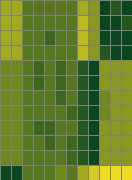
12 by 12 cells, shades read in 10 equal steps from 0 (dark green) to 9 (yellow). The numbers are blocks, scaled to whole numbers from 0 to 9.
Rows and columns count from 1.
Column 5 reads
3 3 2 3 3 3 3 3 2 2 3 3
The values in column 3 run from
3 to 3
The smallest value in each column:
0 0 3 2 2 2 2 1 0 0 0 0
